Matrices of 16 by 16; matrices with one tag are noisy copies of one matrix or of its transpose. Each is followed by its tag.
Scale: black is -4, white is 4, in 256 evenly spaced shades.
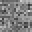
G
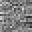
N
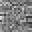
N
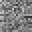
N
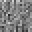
N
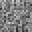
N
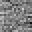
N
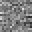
N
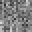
G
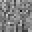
N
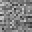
N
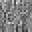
N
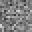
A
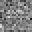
A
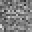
A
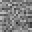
N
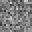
A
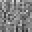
N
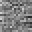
N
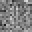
A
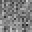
G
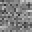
G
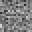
A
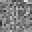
A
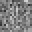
A
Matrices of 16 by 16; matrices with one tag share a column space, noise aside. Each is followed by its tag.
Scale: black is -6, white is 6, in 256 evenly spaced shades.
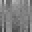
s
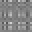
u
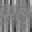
s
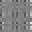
u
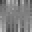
s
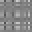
u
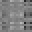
u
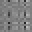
u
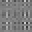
u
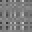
u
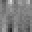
s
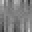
s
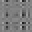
u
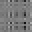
u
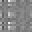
u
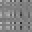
u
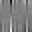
s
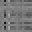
u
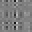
u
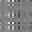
u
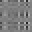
u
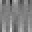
s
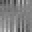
s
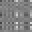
u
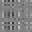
u
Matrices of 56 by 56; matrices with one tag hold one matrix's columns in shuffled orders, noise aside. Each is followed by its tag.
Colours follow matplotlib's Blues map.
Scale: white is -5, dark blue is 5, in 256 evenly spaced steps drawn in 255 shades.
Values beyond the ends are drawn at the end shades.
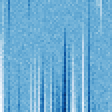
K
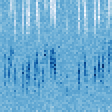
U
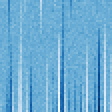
K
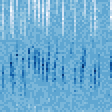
U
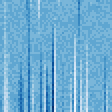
K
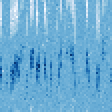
U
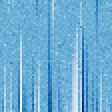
K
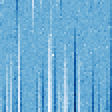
K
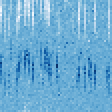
U
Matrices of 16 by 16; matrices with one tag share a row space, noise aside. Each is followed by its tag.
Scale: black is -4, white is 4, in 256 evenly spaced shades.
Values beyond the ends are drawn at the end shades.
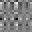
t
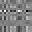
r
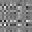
r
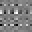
t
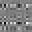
r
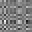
r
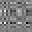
r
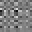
t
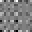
t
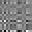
r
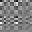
t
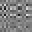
r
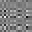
r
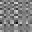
t
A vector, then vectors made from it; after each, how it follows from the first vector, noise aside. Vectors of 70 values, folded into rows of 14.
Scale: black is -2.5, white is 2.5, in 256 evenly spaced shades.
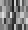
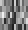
copied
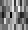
negated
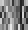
wrapped around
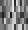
negated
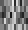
negated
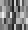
copied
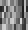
wrapped around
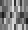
negated
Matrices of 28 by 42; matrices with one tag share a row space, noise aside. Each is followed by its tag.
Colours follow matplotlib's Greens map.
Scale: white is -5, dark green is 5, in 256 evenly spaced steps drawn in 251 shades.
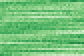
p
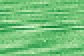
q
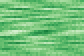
q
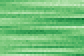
p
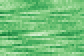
q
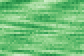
q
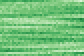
p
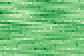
q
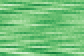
q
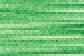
p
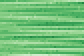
p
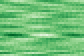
q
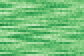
q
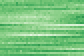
p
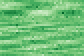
q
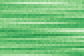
p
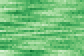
q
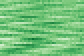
q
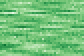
q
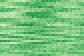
q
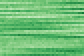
p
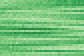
p
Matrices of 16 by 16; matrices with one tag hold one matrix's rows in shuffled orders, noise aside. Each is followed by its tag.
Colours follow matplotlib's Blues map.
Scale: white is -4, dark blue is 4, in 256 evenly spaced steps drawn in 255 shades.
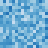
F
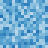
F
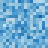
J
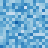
J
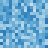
F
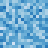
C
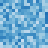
F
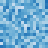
F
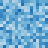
C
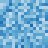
C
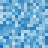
F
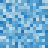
C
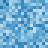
J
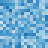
F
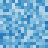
F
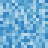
F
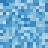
F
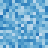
F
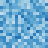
C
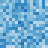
J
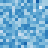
F
